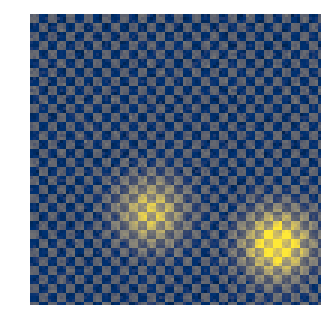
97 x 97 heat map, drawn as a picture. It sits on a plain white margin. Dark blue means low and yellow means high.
On average the colour sits 30% of the way up the scale. There are two bumps. No single row or column stands out from its neighbours. The ninth with the highest average is the bottom right. Neither half mirrors the other.
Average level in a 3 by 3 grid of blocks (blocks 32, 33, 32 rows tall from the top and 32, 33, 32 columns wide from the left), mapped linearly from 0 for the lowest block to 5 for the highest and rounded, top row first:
000
010
025
